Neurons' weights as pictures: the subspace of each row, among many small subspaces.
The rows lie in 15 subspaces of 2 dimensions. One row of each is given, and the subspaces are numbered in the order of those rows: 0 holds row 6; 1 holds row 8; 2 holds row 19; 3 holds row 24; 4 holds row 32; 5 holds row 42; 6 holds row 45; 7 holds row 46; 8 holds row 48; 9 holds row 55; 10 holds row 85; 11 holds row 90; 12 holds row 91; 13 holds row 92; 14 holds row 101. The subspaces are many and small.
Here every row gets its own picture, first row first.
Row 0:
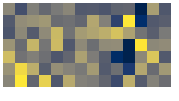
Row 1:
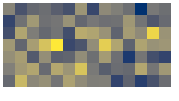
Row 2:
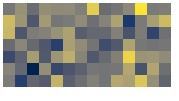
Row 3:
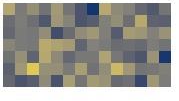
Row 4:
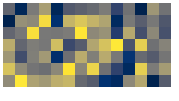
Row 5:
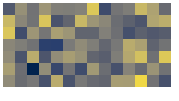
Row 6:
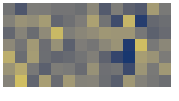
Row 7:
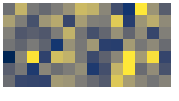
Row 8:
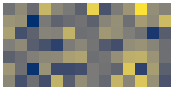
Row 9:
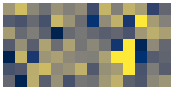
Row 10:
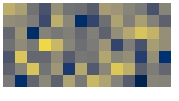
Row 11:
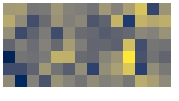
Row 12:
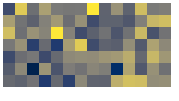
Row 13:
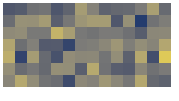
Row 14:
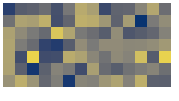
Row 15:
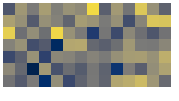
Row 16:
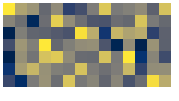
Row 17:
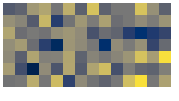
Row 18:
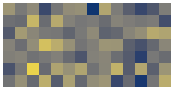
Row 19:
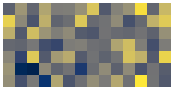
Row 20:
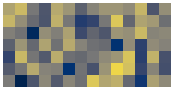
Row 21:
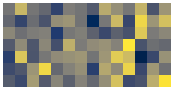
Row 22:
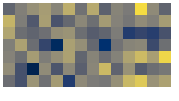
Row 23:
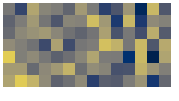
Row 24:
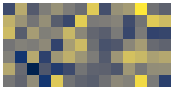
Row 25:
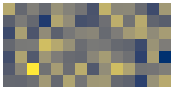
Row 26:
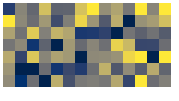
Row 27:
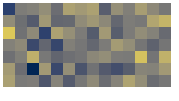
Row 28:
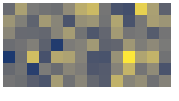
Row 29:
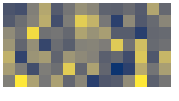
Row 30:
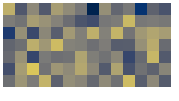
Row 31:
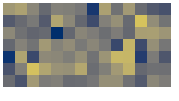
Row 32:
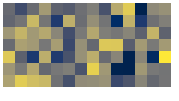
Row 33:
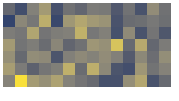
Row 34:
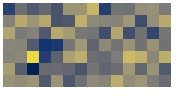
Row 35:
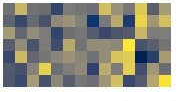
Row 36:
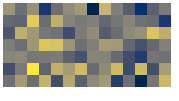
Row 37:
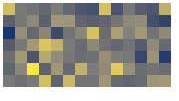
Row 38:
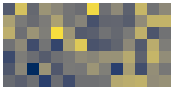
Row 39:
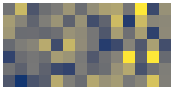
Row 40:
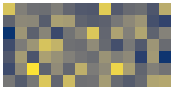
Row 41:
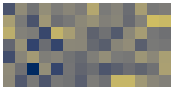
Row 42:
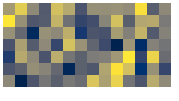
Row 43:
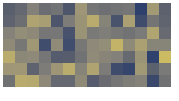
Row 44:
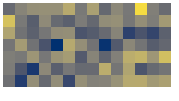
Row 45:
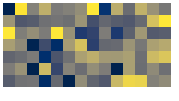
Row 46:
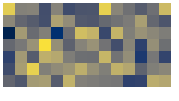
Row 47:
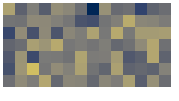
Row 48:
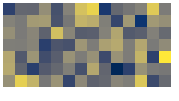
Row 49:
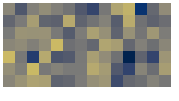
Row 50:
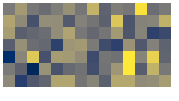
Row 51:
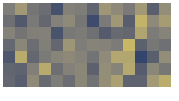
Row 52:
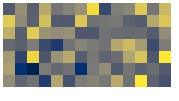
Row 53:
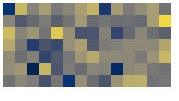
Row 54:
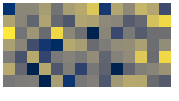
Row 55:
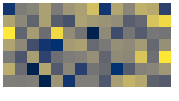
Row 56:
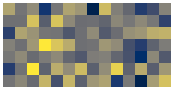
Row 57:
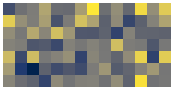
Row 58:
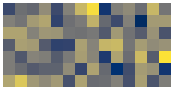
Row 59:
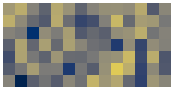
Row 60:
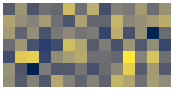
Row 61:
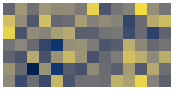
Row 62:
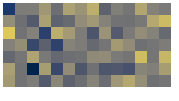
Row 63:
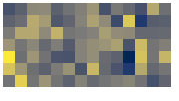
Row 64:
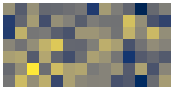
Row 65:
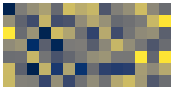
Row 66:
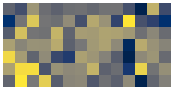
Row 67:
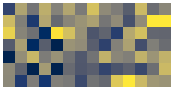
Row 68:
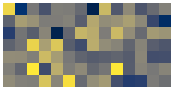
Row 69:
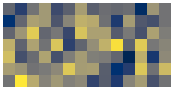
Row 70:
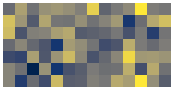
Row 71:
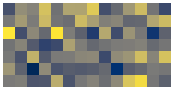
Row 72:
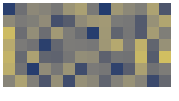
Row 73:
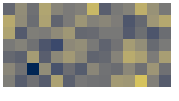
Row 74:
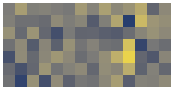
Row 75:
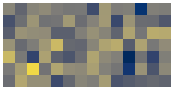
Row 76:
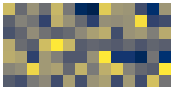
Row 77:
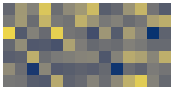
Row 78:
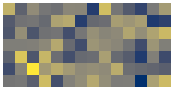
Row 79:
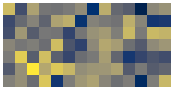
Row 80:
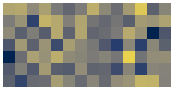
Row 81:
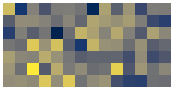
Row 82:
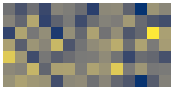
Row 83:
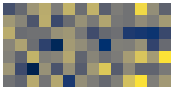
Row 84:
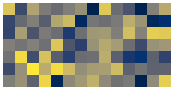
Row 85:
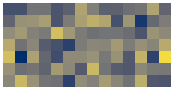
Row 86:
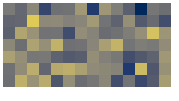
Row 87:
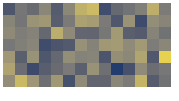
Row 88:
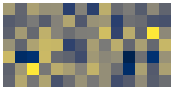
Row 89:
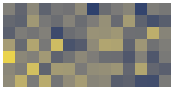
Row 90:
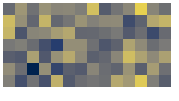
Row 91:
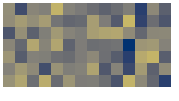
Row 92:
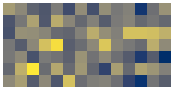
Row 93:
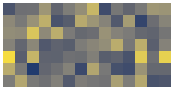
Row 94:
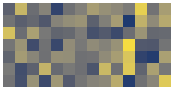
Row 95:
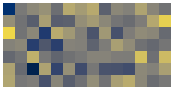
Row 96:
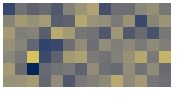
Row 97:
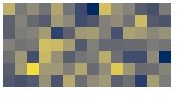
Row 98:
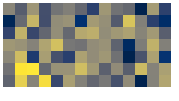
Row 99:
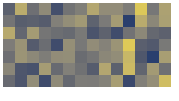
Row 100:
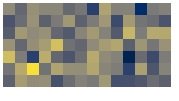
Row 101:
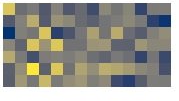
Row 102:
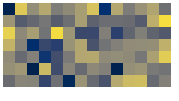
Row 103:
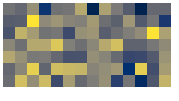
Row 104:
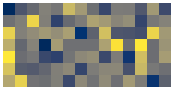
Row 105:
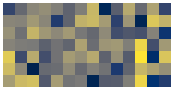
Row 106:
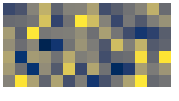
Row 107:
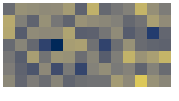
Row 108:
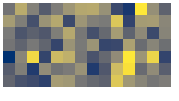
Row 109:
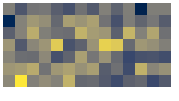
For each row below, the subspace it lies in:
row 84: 3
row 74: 0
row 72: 9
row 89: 9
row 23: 3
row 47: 12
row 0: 0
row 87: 8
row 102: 6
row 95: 14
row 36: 1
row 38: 6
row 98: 2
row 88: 10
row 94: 12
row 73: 11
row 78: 3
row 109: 13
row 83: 13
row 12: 6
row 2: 11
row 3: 8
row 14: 10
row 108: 4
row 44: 13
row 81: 6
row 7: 4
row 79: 3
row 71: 7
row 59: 5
